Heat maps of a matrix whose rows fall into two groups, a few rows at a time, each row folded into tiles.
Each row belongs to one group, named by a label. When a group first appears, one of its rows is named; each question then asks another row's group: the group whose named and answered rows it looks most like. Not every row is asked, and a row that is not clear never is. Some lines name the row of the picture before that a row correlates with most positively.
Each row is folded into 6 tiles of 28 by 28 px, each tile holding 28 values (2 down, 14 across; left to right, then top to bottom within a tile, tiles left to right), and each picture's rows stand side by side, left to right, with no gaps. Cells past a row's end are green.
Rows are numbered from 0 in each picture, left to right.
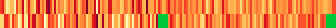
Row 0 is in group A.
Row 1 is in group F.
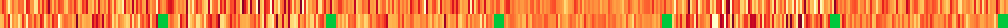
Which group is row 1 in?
F
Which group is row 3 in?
A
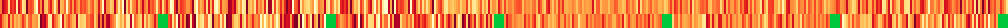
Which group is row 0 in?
A
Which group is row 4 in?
F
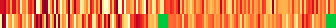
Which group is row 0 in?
F
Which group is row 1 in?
A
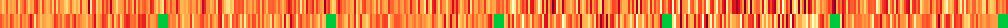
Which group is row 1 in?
A
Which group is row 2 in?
F
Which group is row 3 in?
A
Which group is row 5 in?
F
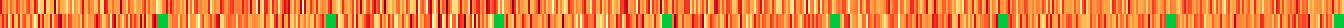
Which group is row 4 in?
F
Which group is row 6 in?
F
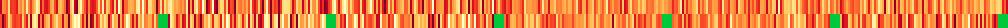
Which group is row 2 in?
A
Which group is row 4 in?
A
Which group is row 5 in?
F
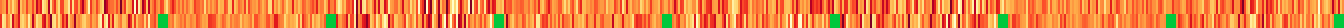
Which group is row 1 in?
A
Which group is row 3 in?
F
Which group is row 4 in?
A
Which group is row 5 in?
F
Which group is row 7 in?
F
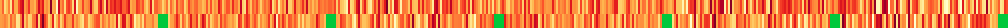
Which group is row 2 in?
A
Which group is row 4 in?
A
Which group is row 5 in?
F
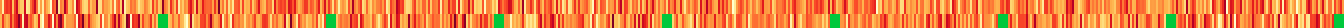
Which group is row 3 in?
F
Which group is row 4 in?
A
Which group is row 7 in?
A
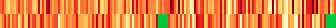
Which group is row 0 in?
A
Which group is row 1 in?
A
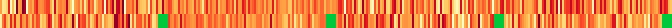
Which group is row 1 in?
A
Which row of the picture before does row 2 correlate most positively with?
0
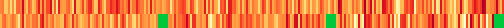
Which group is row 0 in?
A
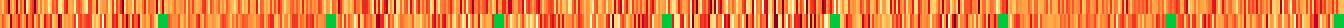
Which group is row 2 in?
A
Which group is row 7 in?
A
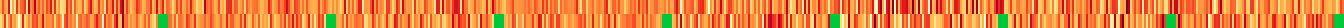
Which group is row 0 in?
A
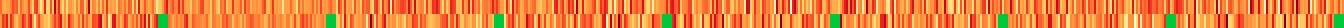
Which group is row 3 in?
F
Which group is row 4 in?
F
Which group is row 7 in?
F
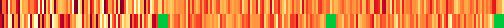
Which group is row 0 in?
F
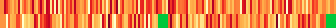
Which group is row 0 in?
F
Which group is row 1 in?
F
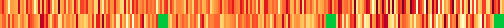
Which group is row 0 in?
A
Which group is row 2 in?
F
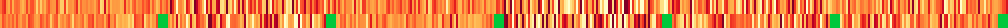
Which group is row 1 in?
A
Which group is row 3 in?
F
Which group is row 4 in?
F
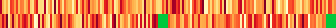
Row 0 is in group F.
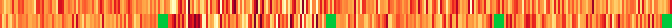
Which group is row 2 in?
F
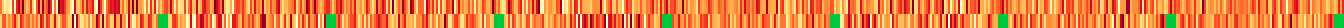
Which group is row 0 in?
A
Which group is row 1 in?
A
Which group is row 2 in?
F
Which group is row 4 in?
A
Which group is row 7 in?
F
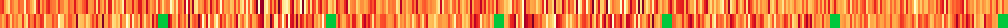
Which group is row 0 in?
A
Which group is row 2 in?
A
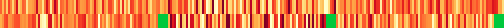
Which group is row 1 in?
F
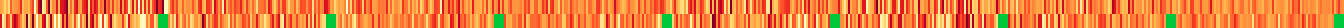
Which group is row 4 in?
A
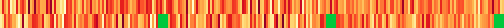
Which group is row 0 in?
A
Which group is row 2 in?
F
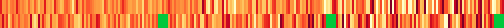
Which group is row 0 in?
F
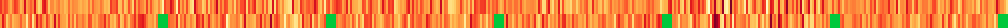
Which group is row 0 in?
F
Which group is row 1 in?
A
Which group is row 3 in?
F
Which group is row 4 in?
A
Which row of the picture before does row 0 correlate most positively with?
1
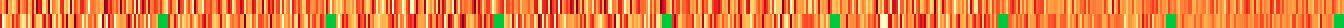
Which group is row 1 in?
A
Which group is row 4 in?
F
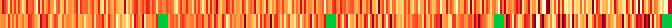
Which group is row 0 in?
A
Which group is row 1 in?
A
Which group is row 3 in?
F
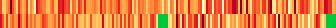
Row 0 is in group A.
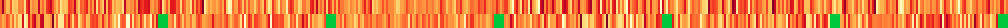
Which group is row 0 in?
A
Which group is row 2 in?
A
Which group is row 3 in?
A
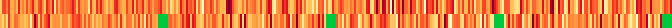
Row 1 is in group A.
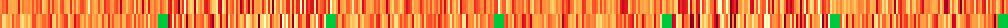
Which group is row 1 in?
A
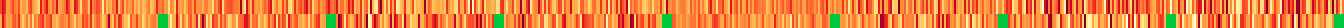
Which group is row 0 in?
F
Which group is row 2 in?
F
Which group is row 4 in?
A
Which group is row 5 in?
A
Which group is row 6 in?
A
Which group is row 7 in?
A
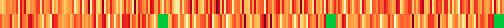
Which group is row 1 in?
A
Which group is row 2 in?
A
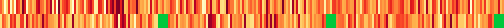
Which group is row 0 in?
A
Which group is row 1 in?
A
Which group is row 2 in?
F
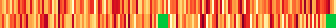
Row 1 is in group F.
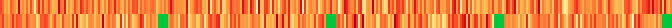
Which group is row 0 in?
A
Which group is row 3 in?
A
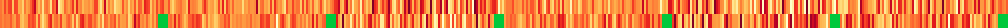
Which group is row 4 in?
F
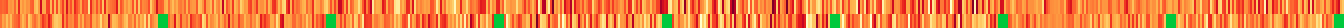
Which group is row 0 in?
F
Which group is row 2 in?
A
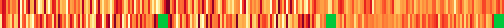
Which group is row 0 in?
F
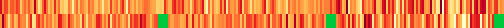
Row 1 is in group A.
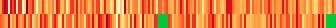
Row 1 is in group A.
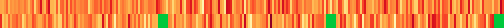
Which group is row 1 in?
A
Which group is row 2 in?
A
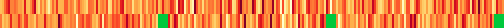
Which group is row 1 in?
A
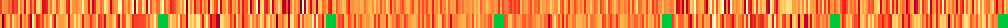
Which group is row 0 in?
F
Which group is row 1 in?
F
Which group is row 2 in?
F
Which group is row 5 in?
F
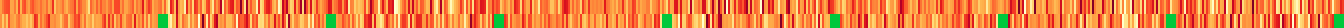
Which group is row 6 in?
A
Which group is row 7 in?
A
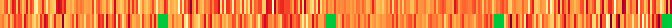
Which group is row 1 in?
A
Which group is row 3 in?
F
